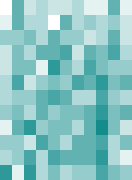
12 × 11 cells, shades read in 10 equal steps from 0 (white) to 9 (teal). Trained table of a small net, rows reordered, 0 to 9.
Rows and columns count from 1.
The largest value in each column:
8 7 8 7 8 7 7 7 9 7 6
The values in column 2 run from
1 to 7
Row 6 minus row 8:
-1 2 -1 -2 1 -1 2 0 0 0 0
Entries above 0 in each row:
10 10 11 11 11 11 11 11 11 11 11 11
